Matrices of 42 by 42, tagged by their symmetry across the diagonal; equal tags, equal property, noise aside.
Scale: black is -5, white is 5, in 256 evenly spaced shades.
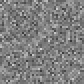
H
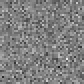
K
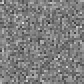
H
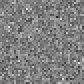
H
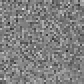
K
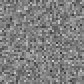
K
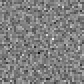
K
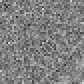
H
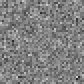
H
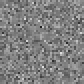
K
